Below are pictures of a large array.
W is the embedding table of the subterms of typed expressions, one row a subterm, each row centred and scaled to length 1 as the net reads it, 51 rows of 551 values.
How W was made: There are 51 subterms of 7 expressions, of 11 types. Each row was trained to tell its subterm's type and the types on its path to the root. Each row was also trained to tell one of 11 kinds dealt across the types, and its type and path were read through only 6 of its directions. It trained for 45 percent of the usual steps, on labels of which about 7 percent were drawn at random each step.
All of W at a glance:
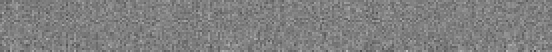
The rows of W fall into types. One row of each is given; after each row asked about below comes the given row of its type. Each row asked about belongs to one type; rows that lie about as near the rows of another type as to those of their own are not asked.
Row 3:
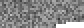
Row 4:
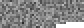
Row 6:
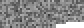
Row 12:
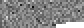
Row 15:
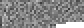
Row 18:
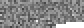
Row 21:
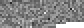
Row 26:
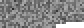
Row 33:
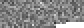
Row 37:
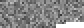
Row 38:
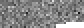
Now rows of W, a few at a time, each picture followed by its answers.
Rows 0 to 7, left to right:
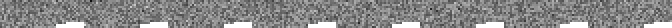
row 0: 3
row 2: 37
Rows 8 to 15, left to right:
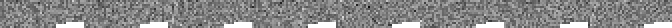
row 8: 4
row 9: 3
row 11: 26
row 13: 4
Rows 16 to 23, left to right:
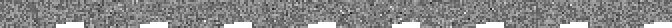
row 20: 21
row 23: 18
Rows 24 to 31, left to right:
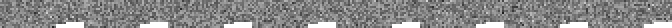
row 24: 26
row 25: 18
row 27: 15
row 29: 12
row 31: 6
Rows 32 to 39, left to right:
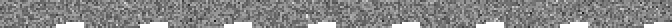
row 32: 4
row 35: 33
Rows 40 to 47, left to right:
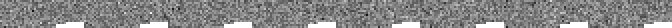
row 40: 15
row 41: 3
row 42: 18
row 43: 6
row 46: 26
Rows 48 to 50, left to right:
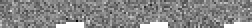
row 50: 37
